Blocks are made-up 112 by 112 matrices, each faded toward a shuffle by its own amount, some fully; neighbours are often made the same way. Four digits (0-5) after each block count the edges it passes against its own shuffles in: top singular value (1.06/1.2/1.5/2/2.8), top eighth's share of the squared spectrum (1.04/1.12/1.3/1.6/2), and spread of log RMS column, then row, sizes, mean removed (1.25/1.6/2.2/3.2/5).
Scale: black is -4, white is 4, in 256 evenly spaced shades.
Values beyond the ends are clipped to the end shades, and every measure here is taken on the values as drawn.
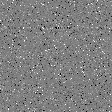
2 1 0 0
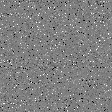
2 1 0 0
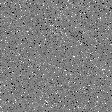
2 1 0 0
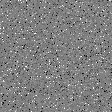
0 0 0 0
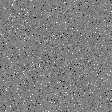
1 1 0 0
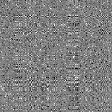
5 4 3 3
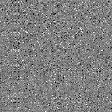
4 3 2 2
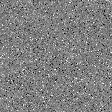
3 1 0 0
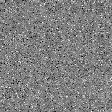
3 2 0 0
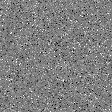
2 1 0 0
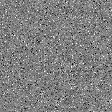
3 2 0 0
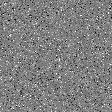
1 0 0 0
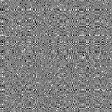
5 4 3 3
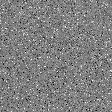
0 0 0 0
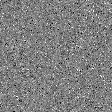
0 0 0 0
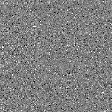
4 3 2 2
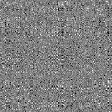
4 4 2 2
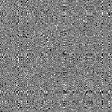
5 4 3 3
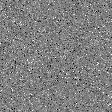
0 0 0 0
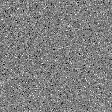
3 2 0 0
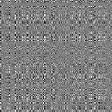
5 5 4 4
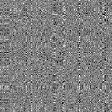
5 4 3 3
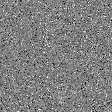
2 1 0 0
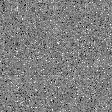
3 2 0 0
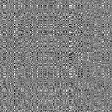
5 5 4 4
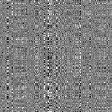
5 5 4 3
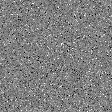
1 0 0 0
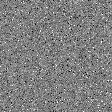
0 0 0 0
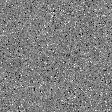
1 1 0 0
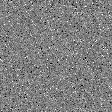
2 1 0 0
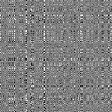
5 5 4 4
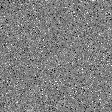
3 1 0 0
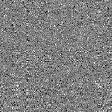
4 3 2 1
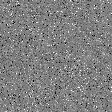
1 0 0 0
